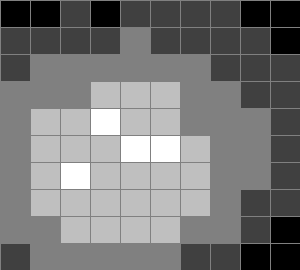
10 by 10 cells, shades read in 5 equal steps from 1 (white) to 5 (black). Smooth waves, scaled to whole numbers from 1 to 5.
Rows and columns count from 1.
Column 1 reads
5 4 4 3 3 3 3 3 3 4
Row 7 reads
3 2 1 2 2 2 2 3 3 4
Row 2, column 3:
4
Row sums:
45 40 34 29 25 23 24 26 29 37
